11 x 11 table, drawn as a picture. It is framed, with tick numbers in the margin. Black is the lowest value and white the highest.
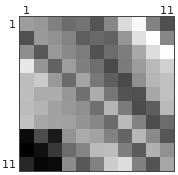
In the bottom left lies a patch that is lower than the rest. The grain runs diagonally down to the right. The bottom left is the ninth with the lowest average. The ninth with the highest average is the top right. Neither half mirrors the other.
